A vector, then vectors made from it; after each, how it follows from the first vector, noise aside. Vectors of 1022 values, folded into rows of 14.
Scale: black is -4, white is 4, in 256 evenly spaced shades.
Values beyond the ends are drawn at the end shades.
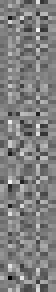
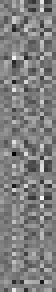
wrapped around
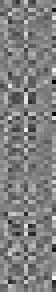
wrapped around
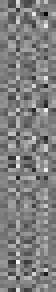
reversed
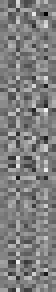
reversed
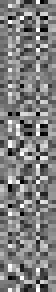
scaled up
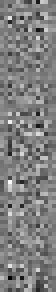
sign-scrambled
